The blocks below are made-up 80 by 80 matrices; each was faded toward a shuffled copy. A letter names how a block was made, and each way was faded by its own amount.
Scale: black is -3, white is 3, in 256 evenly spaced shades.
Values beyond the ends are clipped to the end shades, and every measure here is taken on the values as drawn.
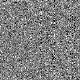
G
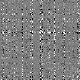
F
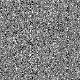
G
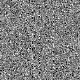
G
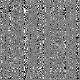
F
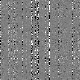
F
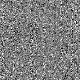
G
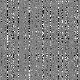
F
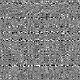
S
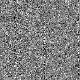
G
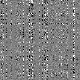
F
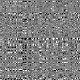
S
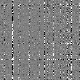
F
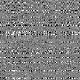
S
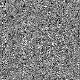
G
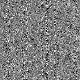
G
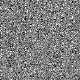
G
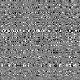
S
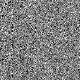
G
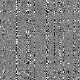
F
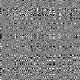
S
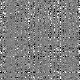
F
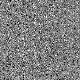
G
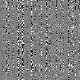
F
